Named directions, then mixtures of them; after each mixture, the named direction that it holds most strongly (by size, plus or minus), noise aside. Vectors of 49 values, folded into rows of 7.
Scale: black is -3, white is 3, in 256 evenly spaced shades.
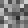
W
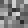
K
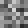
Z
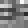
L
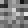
L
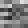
L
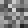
Z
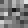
K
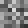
Z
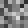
W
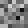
W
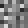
W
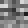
L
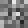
K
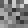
K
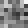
W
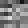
L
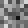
W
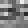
L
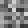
Z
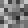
W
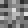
L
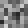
W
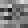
L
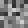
K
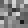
K
